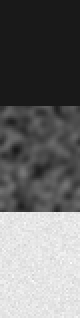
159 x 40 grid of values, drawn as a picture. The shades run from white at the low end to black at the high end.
It is made of 3 by 1 panels. Panel 1,1: very high, flat. Panel 2,1: high, blotchy. Panel 3,1: very low, fine-grained, faint in contrast.
